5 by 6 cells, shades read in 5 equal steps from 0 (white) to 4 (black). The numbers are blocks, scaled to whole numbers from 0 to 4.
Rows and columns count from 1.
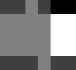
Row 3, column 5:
0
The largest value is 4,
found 2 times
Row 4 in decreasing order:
2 2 2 2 0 0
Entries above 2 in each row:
5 0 0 0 5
